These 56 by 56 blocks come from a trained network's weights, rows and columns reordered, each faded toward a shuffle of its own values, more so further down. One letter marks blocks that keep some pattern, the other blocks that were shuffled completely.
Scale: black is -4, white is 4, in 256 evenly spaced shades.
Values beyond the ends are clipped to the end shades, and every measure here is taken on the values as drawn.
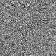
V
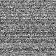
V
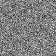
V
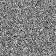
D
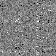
V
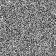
D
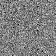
V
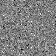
V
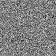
V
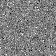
D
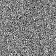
D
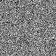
D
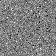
D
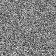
D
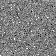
D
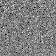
V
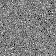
D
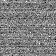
V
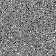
D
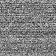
V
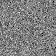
D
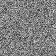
D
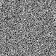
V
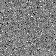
D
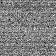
V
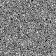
D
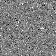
D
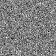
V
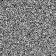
D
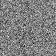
D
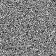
D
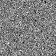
D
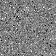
V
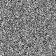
D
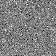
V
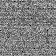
V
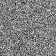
D
